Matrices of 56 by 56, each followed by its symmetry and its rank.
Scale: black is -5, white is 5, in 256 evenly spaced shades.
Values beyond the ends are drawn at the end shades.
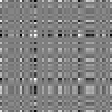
symmetric, rank one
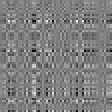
neither, rank two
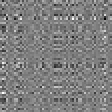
neither, rank three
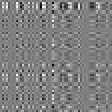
neither, rank two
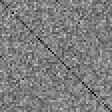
symmetric, full rank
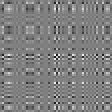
symmetric, rank one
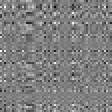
neither, rank three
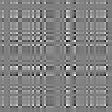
symmetric, rank one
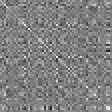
symmetric, rank five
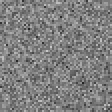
symmetric, full rank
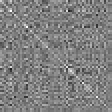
symmetric, rank five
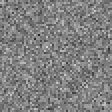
symmetric, full rank
